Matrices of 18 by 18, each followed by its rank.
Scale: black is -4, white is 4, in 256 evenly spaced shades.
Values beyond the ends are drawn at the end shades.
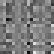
two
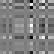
one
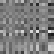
two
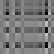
one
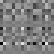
two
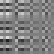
one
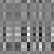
one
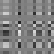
one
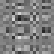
two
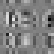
two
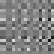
two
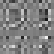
two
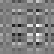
one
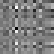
two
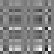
one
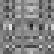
two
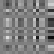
one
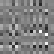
two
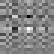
two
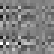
two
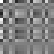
one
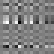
one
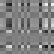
one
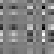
one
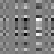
one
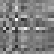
two
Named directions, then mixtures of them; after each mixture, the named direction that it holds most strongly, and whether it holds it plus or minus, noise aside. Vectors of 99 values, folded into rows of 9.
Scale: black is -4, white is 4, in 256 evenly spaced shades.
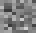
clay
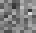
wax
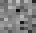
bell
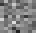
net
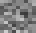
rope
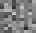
clay, minus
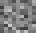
clay, minus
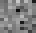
bell, plus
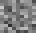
clay, plus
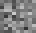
clay, minus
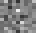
bell, minus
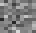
net, minus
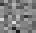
net, plus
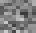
rope, plus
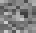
rope, plus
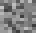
clay, plus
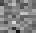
net, plus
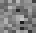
bell, plus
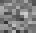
rope, minus
